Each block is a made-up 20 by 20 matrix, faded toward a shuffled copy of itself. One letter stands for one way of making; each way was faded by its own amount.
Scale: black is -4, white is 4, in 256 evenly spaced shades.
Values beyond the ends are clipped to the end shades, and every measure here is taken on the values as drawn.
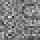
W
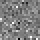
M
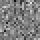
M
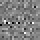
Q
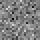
M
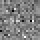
W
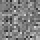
W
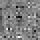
Q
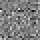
W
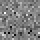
M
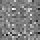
Q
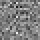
W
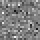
M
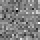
M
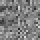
W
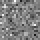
M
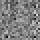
W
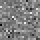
M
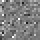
M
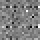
Q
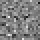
W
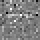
Q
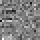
W
